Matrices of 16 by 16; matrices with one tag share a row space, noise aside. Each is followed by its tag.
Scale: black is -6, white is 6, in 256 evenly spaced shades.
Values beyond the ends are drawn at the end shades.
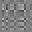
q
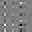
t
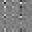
t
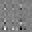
t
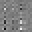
t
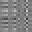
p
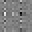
t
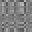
q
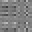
p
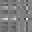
p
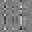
t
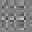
q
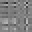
p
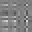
p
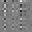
t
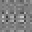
q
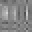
p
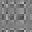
q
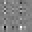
t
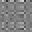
q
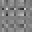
q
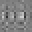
q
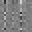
t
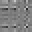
p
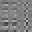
p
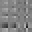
p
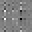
t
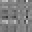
p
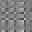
q
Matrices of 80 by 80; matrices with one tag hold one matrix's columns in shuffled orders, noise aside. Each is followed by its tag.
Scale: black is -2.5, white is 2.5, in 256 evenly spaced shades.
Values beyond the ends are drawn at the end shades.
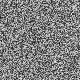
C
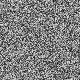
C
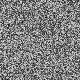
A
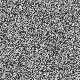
C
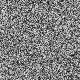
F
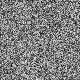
A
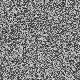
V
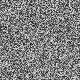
V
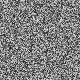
C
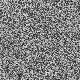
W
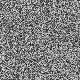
V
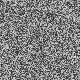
C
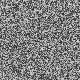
W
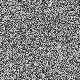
V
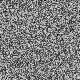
F
